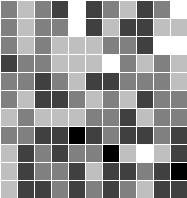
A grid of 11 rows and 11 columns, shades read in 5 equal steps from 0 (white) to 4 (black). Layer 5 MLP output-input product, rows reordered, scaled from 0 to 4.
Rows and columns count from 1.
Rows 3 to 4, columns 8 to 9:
2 3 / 2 1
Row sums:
19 19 15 16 23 22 18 30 22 27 26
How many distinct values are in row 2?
4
